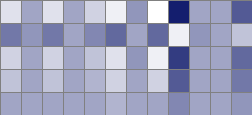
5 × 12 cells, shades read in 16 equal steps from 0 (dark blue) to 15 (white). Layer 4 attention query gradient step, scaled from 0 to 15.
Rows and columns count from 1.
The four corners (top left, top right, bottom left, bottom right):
13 4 9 8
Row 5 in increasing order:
7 8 9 9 9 9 9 9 9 9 9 10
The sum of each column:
51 44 51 45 49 54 43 55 27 44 45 34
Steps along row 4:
down up down up up down up down up same down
